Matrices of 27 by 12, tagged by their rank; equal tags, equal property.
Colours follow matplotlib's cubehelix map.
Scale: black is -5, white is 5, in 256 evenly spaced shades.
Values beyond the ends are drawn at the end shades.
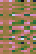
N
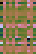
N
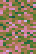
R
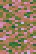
R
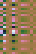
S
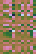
N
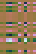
S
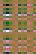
S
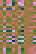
N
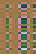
S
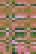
N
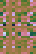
N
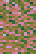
R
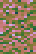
R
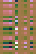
S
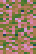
R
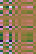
S
